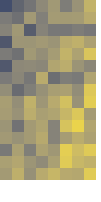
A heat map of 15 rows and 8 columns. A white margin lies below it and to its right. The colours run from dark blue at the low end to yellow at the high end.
Ninth with the lowest average: top left. Slope: up to the bottom right. Ninth with the highest average: bottom right. Odd rows or columns: none.
